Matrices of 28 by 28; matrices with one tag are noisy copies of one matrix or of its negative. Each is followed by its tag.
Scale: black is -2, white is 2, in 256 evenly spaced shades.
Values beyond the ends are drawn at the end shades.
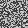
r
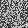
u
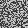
r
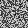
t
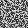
t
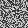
t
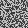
t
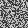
t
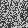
u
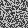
t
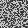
r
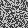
t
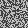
t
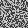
t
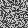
t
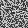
t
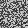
r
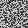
r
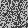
u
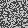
r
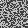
r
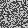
r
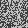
u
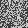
u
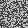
r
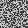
r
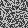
t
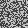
r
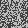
u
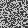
r
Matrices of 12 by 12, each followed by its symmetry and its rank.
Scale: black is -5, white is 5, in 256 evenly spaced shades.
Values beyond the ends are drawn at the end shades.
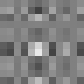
neither, rank one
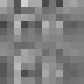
neither, rank two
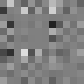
antisymmetric, rank two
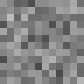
neither, full rank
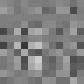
neither, rank two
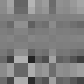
neither, rank one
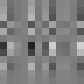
neither, rank one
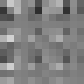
antisymmetric, rank two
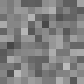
neither, full rank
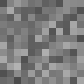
neither, full rank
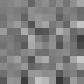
antisymmetric, rank two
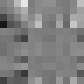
antisymmetric, rank two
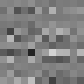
neither, rank two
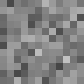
neither, full rank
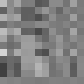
neither, rank two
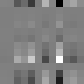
neither, rank one
